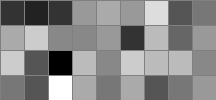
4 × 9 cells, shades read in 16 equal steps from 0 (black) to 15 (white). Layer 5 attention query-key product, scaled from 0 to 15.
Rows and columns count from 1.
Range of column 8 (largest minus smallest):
6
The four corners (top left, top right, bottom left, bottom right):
3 7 7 9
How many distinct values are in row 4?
5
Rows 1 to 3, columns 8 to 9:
5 7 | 6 9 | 11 8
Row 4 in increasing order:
5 5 7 7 7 9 10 10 15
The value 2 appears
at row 1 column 2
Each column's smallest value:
3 2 0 8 7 3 5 5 7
